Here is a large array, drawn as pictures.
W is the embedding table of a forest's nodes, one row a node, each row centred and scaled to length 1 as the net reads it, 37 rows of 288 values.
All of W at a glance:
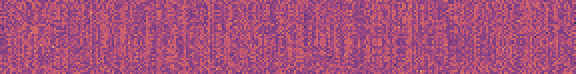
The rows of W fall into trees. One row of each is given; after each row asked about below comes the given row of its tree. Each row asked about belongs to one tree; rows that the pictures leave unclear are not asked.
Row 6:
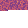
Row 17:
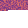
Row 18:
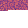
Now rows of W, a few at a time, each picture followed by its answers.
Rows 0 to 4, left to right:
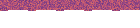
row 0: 17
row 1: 18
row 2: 6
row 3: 6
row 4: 6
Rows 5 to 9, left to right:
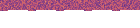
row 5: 17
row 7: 17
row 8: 6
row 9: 6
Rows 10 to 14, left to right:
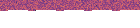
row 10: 18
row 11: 6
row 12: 17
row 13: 18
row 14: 18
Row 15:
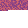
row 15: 6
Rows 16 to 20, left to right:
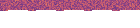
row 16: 18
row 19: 17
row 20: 17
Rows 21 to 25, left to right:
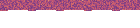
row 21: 17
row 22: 17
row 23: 18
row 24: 17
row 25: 17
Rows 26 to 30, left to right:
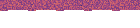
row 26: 17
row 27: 18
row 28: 17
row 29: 6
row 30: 17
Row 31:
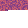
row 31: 6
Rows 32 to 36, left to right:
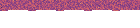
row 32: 6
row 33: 17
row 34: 18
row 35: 6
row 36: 6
